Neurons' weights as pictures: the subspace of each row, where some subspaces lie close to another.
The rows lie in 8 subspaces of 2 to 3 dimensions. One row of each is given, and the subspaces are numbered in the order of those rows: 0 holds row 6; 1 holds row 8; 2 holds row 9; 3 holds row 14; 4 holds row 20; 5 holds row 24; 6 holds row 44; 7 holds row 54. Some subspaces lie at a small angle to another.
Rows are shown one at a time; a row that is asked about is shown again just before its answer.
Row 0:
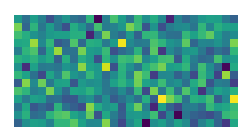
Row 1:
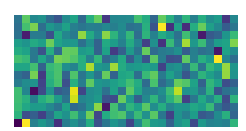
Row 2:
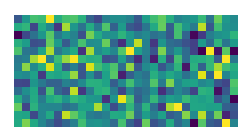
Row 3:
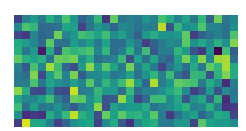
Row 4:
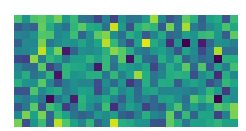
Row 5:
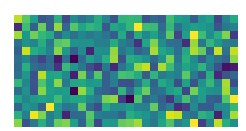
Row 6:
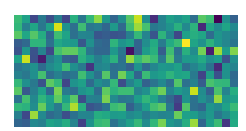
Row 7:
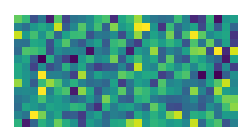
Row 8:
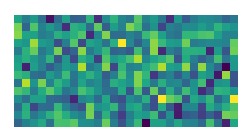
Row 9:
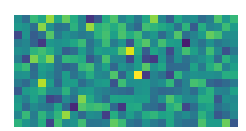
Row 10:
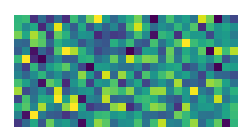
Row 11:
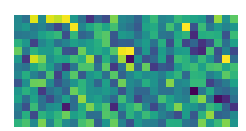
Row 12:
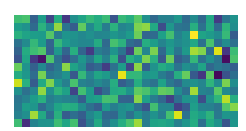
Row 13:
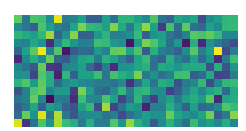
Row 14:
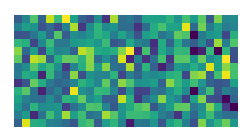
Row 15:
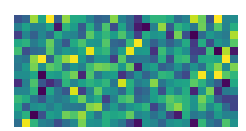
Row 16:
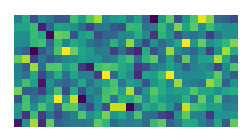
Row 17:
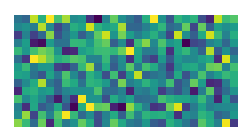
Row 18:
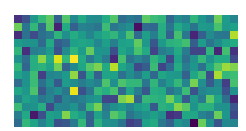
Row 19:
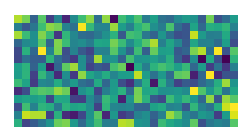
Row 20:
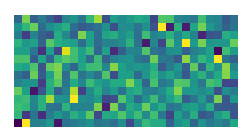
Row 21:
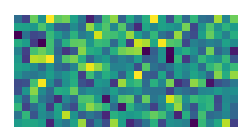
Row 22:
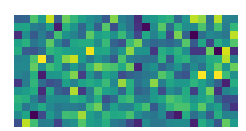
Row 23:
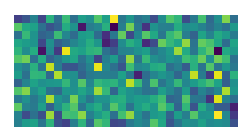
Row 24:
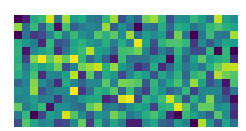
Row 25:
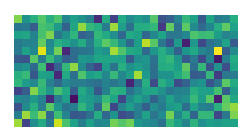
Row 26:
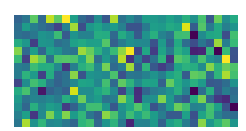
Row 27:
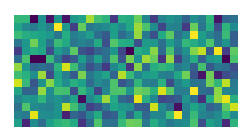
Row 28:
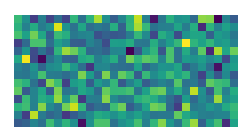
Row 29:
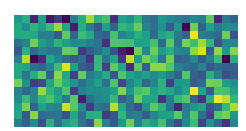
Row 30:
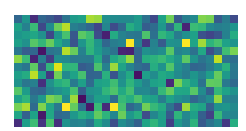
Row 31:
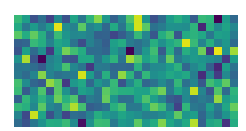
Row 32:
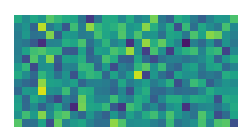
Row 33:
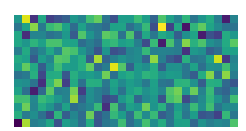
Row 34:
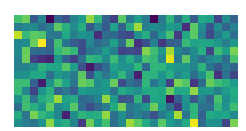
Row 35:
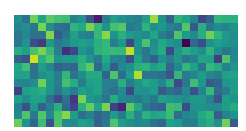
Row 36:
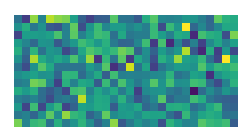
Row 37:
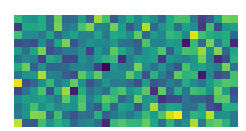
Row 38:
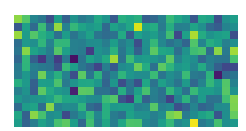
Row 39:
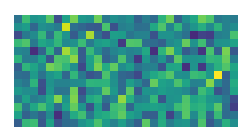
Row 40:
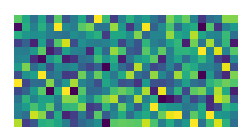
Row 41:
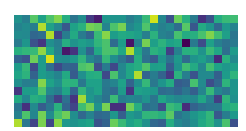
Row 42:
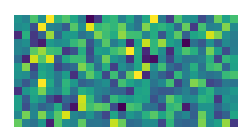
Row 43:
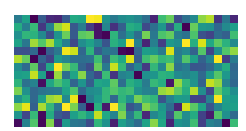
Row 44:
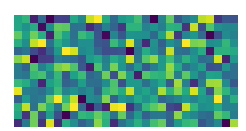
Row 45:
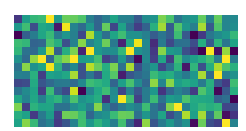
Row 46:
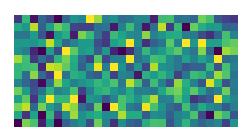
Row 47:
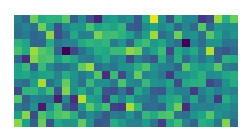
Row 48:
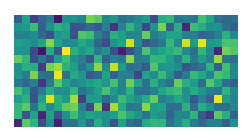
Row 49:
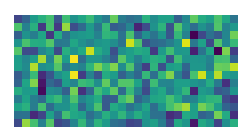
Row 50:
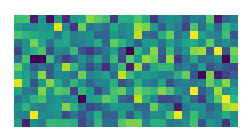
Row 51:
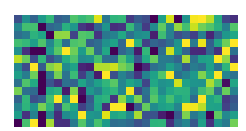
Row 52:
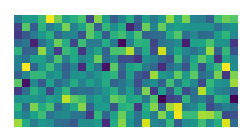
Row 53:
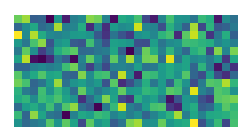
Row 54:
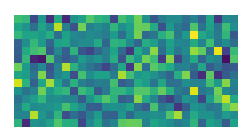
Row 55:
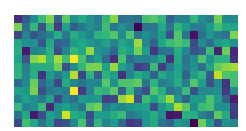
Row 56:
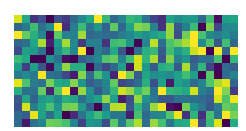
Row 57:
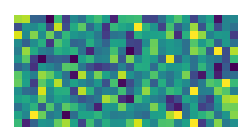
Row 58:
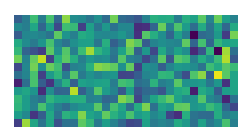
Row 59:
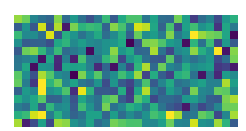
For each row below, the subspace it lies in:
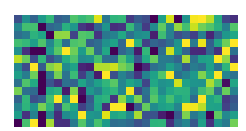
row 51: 0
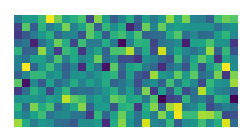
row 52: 1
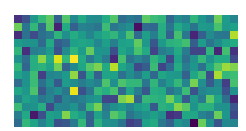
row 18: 5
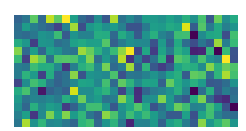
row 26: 3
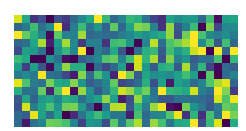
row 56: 1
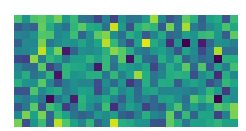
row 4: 4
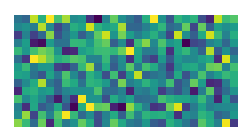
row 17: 6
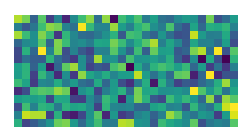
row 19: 4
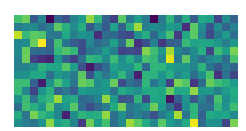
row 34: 5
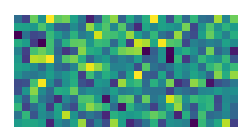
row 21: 5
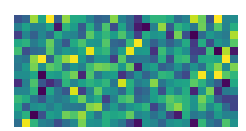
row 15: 6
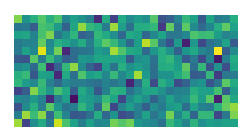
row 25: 4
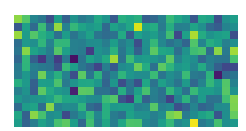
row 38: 5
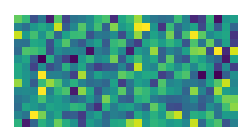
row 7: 6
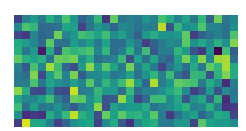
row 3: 4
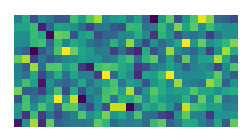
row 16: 0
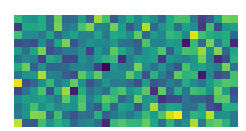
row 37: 1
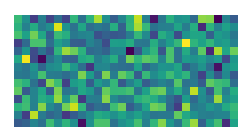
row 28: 0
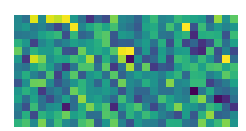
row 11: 3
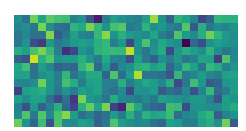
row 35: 6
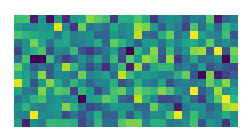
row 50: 7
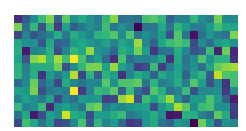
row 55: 5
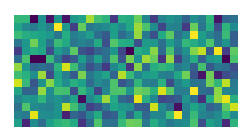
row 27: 7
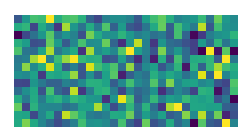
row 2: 1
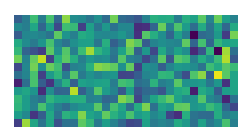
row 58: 7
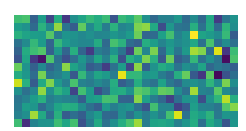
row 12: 7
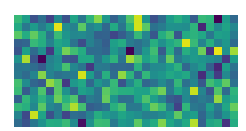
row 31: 0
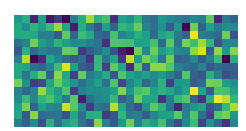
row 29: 3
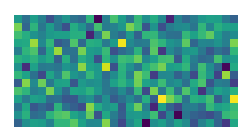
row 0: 1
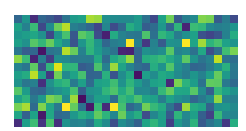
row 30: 7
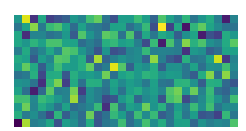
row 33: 4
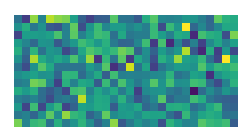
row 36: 4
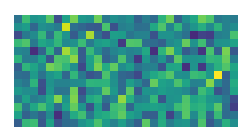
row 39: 1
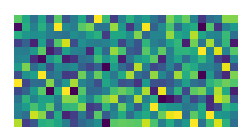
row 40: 1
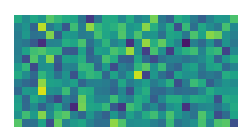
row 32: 2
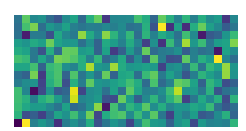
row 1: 4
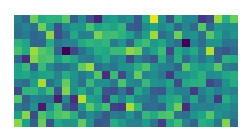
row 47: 0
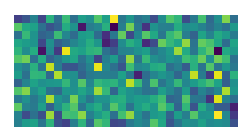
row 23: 4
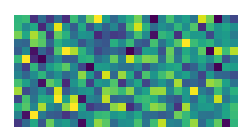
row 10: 0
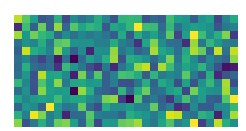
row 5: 5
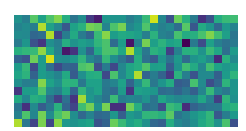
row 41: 6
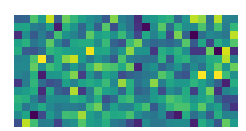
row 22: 6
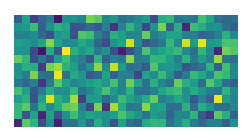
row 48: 3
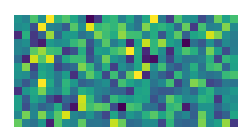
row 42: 2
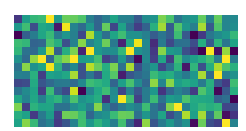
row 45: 1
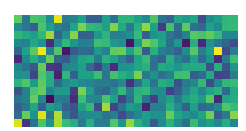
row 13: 3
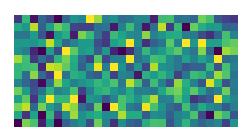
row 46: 3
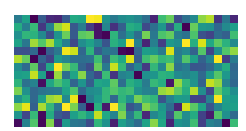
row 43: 7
